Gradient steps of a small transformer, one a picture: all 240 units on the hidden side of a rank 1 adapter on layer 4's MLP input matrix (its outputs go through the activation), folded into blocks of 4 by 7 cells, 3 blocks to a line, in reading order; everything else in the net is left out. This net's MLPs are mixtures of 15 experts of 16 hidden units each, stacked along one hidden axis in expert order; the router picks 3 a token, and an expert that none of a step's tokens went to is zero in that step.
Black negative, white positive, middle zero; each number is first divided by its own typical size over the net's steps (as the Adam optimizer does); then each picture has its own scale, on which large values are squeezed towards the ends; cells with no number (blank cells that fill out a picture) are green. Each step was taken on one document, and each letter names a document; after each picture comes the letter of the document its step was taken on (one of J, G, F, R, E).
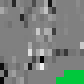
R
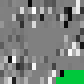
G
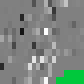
R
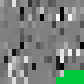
G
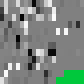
R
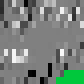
G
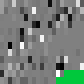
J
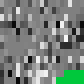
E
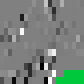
R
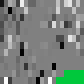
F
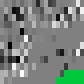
G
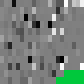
J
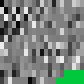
E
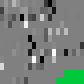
R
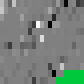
J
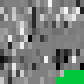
G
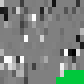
G
